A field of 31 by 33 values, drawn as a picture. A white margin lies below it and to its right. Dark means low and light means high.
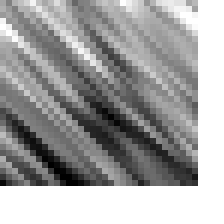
Grain: diagonal, down to the right. Histogram: bell-shaped. Slope: up to the top. Lone odd cells: none. Calmest part: top right.
